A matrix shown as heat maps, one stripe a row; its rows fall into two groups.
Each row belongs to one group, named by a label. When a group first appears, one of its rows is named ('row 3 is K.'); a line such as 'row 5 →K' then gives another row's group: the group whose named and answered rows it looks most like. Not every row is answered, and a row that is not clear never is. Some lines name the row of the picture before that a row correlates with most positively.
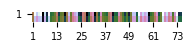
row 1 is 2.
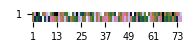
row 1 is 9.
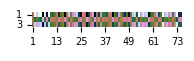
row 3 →2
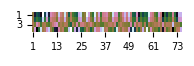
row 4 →9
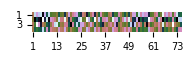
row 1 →2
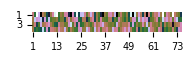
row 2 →2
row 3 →9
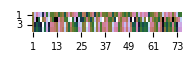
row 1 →2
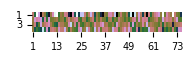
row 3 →9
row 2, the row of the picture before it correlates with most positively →1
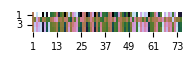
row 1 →2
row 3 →2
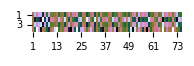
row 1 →2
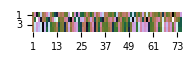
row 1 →9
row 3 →2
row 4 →2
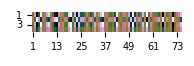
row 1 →9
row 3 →9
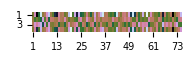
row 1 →9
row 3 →2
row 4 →9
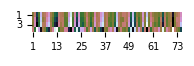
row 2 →9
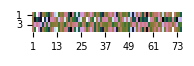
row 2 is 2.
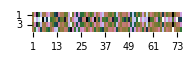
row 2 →2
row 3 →9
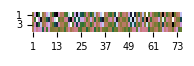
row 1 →9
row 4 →2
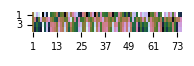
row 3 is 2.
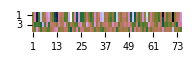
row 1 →9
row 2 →9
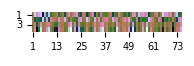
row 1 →2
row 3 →9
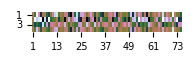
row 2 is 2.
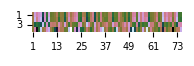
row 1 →2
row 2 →2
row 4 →9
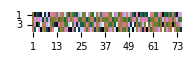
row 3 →9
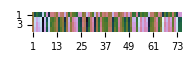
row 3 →2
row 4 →2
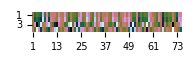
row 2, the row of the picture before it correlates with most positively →1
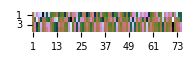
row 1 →2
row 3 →9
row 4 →9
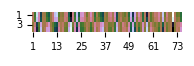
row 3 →9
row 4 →9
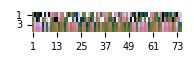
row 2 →9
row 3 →2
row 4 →2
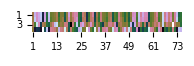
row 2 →2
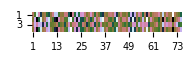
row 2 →9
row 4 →9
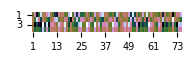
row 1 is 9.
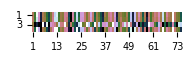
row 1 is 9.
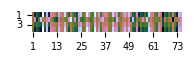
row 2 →9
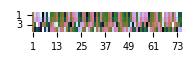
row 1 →2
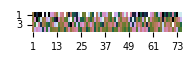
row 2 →9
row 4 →2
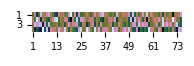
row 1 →9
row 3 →2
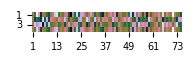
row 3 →2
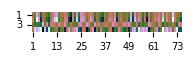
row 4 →2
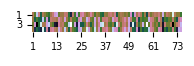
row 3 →9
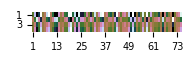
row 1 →9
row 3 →9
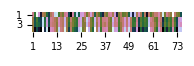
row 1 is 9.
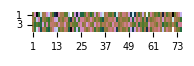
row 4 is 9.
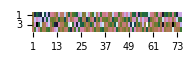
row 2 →2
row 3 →9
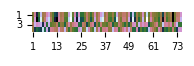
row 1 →9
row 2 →9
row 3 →2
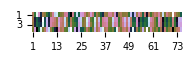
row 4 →9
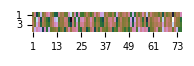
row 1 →9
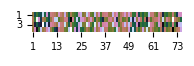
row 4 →9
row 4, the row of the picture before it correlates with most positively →1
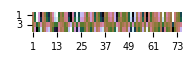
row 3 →9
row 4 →9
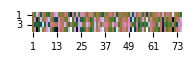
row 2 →9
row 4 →9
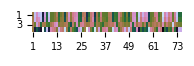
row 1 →2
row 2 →2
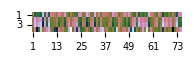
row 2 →2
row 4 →9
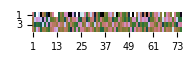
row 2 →2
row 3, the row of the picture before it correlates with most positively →1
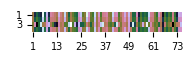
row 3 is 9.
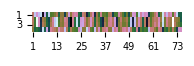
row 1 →2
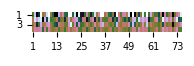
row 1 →9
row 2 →2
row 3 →9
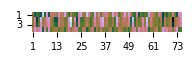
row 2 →9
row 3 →9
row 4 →2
